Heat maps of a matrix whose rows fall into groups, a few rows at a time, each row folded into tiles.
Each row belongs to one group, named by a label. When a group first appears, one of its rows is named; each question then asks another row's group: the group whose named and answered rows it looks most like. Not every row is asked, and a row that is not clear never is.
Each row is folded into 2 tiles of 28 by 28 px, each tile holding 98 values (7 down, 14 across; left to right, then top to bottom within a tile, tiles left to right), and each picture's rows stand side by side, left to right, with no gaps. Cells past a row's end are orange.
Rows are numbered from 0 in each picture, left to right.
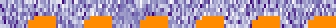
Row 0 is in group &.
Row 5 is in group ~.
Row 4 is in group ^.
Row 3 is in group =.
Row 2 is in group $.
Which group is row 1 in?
=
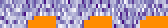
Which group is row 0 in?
^
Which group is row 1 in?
^
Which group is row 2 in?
~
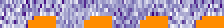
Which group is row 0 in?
^
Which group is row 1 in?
=
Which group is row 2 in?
~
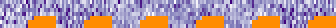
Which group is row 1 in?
&
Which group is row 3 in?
$
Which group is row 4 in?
=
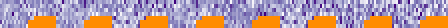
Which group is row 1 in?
=
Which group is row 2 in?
^
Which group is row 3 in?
=
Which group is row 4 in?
$
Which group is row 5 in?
^
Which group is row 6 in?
&
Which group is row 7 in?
=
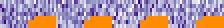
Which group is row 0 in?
&
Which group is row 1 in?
$
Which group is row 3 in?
&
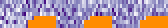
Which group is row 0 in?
^
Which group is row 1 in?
~
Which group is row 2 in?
~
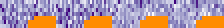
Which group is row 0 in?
&
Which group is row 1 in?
&
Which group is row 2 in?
=
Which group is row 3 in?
=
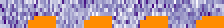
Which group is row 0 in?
&
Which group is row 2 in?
^
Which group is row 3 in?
$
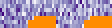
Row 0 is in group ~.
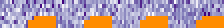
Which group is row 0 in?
^
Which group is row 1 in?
=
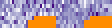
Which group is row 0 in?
^
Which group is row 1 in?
$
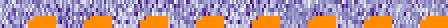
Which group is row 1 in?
&
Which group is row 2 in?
^
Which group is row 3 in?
$
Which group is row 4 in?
^
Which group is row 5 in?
$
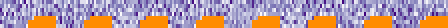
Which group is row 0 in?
~
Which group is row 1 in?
&
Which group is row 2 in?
^
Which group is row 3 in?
~
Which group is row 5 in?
^
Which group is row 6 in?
=
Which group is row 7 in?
~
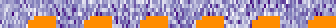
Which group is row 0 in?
~
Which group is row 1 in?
~
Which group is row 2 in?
&
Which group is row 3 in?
~
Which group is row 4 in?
^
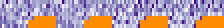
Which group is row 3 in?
^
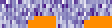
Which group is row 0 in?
$
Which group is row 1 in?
$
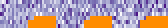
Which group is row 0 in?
=
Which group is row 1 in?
~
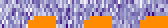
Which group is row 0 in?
~
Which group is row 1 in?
&
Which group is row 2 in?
$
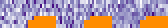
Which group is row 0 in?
^
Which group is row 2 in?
$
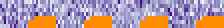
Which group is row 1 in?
~
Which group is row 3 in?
~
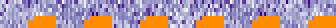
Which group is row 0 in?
=
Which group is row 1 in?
$
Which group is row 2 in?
$
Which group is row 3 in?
^
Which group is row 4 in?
$
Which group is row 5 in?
=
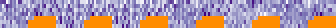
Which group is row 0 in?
$
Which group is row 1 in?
&
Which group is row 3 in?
$
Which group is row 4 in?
=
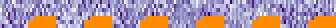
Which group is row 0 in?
~
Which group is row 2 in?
~
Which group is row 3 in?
$
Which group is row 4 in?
=
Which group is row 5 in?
&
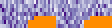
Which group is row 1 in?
~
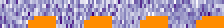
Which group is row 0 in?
=
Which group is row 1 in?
&
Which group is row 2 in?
=
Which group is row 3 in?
$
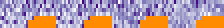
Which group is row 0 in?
^
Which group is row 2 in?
$
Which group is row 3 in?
=
